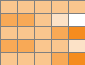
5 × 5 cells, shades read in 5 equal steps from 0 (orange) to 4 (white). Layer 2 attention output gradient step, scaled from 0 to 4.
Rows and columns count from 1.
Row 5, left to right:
2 2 2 1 0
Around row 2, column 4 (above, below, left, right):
2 1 2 4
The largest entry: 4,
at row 2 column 5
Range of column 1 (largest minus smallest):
1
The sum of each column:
8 8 10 9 9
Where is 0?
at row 3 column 5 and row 5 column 5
